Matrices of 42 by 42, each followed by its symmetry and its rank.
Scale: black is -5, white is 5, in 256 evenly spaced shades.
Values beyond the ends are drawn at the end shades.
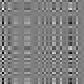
neither, rank one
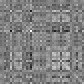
symmetric, rank three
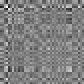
symmetric, rank two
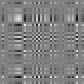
symmetric, rank one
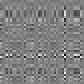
neither, rank two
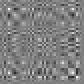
symmetric, rank two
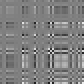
symmetric, rank one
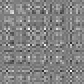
symmetric, rank three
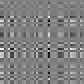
neither, rank one
